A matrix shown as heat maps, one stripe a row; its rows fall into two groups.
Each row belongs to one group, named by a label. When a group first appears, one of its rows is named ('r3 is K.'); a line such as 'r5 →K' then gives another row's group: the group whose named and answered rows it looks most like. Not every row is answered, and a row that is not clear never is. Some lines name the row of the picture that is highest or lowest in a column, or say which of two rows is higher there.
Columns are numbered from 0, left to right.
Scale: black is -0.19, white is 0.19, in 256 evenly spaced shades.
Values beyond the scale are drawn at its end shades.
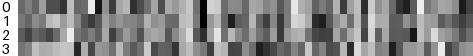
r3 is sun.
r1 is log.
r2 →log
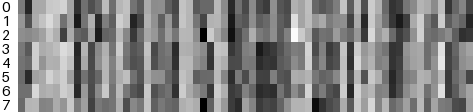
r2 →log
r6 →sun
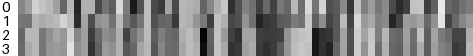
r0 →sun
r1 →sun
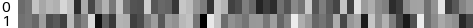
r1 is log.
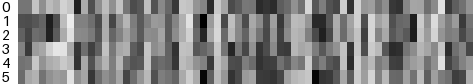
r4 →sun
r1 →log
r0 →sun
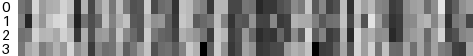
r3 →sun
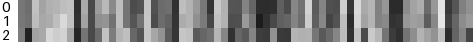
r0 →sun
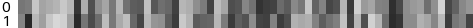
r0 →sun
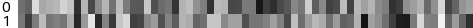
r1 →log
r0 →sun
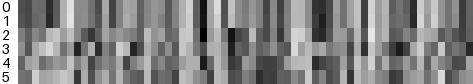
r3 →log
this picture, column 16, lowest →3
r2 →log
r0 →log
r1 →log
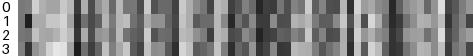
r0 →sun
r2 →sun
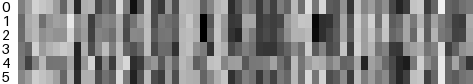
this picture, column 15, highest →4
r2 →sun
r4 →log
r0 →sun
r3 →sun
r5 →sun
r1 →sun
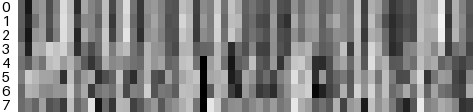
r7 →log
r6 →sun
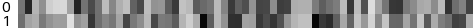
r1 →sun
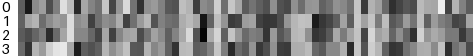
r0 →log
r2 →log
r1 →sun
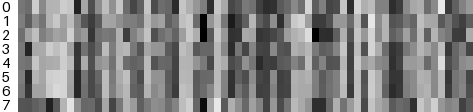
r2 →sun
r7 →log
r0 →sun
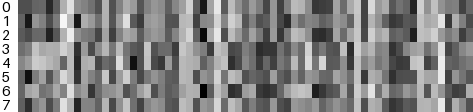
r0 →log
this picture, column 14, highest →4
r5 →log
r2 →log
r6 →sun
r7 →log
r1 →log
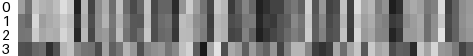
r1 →sun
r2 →sun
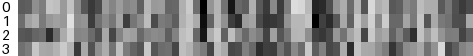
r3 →sun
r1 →sun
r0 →log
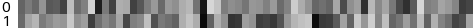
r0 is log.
